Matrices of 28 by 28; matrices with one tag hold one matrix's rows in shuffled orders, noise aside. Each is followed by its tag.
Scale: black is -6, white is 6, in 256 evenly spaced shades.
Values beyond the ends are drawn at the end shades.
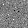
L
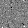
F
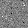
F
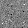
F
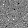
L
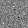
L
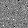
L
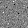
L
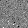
L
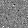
L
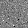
L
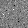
L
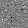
F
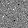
L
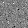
L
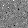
L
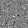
L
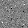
F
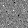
L
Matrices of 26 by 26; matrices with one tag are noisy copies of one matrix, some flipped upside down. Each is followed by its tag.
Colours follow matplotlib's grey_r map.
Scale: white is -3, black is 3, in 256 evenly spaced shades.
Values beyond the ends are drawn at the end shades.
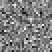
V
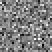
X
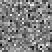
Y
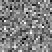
V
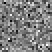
Y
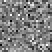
Y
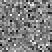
Y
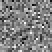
V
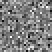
Y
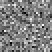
V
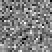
V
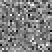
Y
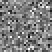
Y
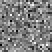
Y
